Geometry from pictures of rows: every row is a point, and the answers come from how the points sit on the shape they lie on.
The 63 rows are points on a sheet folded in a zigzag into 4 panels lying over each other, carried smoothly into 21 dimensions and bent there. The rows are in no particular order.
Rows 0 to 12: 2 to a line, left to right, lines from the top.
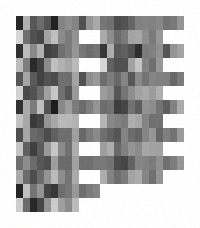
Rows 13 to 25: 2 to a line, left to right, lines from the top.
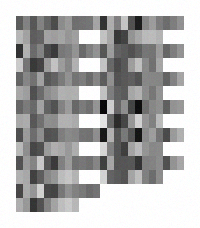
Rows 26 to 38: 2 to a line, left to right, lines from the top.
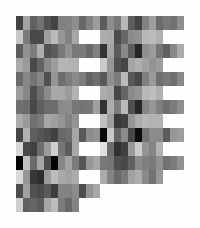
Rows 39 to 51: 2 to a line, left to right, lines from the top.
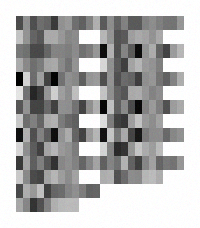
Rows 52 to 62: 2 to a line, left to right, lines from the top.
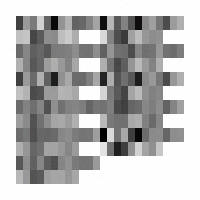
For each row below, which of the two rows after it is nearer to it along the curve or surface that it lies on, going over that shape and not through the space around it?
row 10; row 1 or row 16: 1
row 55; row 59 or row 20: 59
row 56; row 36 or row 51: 51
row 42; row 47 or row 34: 47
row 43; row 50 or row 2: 2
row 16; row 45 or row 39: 39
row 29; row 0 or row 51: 0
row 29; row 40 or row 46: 46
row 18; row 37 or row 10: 37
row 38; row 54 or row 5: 54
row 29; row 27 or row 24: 24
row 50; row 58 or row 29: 58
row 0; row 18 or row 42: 42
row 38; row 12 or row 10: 12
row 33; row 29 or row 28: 28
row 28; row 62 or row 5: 5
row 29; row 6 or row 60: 60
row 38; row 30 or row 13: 13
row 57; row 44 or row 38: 38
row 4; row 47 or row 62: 47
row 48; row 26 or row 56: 26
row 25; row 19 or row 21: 19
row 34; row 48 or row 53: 53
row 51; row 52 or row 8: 52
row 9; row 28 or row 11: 28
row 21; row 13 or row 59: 13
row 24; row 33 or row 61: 61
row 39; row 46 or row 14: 46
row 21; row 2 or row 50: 2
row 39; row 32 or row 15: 15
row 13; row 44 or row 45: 44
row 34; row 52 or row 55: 55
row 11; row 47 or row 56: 56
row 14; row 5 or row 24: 5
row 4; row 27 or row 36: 36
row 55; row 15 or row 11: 11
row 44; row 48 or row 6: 48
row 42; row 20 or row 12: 20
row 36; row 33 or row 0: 0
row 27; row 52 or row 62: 52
